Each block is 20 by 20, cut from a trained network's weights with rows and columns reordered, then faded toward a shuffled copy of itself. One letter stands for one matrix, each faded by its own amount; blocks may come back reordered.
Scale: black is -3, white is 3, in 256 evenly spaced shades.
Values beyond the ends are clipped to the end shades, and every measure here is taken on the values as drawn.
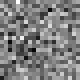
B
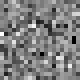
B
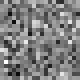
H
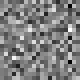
H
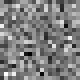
B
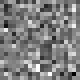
H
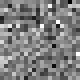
B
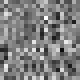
H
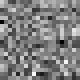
H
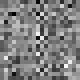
H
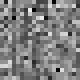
B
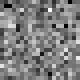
B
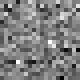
B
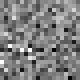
B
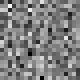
H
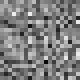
H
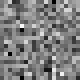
H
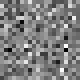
H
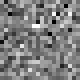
B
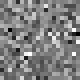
B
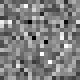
B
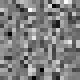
H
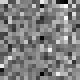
H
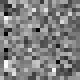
H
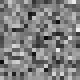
H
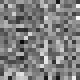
H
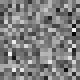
H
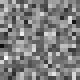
B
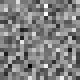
B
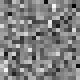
B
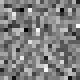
B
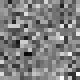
H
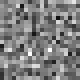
B
